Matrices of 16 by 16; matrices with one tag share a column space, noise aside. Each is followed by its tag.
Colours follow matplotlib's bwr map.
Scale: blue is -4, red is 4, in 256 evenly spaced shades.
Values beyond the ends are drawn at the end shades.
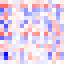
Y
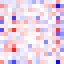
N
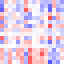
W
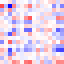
N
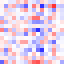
N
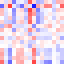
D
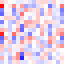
Y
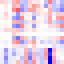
W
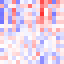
D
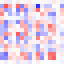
Y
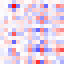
N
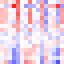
D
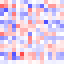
Y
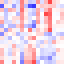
D
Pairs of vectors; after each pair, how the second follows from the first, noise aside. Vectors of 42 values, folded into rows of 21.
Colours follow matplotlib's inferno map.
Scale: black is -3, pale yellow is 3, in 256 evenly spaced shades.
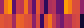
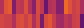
shrunk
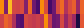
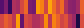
sign-scrambled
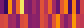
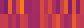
shrunk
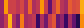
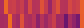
shrunk
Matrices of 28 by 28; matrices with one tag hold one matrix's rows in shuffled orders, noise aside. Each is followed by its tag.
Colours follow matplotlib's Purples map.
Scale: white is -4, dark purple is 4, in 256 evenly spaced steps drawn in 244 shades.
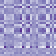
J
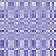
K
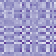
J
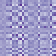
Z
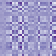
Z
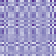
K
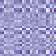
J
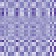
K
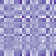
J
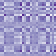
J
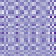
K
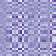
Z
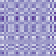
K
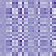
Z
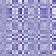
Z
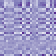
J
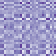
J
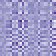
Z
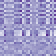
J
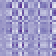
Z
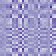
Z
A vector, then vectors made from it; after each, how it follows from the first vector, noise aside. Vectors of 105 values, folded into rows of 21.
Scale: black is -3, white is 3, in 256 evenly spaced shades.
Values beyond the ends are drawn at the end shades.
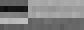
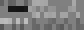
partly zeroed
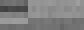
shrunk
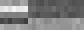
negated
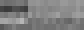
shrunk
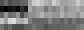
copied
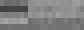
shrunk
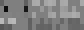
partly zeroed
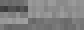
shrunk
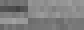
shrunk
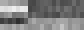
negated
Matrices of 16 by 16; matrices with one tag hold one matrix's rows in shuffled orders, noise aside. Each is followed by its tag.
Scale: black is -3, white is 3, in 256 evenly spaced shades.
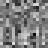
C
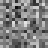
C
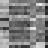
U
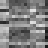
U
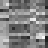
U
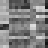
U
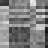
U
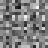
C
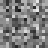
C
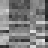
U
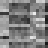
U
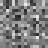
C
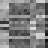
U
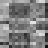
U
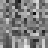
C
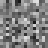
C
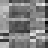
U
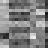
U
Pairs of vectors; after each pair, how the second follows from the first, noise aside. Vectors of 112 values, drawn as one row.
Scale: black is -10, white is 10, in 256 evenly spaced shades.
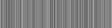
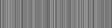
negated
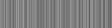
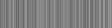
negated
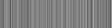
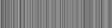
reversed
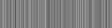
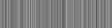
reversed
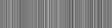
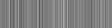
reversed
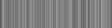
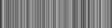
scaled up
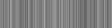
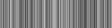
scaled up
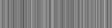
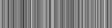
scaled up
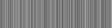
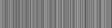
negated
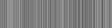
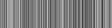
scaled up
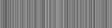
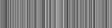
scaled up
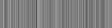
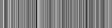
scaled up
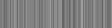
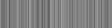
reversed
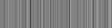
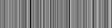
scaled up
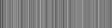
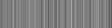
reversed
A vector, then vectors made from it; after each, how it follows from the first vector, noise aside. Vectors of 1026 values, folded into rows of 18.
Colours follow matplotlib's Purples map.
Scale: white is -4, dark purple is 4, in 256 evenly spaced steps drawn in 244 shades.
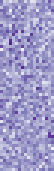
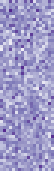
sign-scrambled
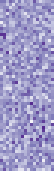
reversed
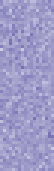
shrunk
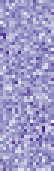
reversed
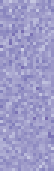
shrunk
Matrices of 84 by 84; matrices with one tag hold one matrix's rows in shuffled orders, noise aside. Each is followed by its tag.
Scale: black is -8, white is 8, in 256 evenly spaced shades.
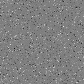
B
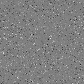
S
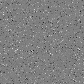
S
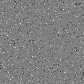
B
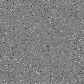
S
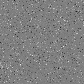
B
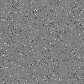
S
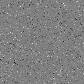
B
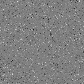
S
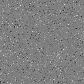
B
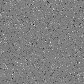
S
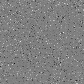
B
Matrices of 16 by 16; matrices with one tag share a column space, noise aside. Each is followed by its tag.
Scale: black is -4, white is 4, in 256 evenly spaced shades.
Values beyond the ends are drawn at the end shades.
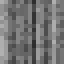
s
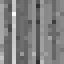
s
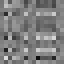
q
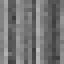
s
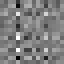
q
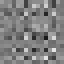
q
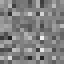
q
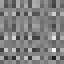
q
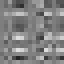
q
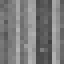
s
